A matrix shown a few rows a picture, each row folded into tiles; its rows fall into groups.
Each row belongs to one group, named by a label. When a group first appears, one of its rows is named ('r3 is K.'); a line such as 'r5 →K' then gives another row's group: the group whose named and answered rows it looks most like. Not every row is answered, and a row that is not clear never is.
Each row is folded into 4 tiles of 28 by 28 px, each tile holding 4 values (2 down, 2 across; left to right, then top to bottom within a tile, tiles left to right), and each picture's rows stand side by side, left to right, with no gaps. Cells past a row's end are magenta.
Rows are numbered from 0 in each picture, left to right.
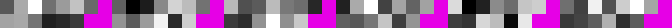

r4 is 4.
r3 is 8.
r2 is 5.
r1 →4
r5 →8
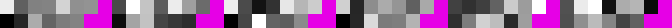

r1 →8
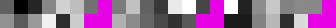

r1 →8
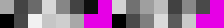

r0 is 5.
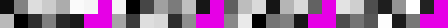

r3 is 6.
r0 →8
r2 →8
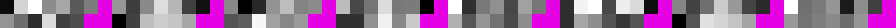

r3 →5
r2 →4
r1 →5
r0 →8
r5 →8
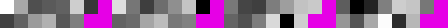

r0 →6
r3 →4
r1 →6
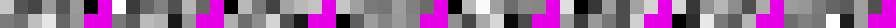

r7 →6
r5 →4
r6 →5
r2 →8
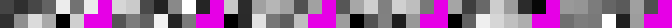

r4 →5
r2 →5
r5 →6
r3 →8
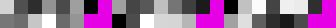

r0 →6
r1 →5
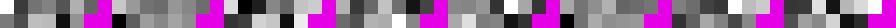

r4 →8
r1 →5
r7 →8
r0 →6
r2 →4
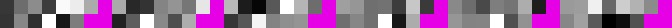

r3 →6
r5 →8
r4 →6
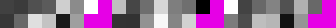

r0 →4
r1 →5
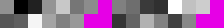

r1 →4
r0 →4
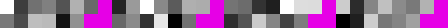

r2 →4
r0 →6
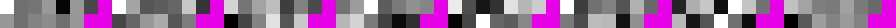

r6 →8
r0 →6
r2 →5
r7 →5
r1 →6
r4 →4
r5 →6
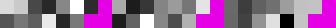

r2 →4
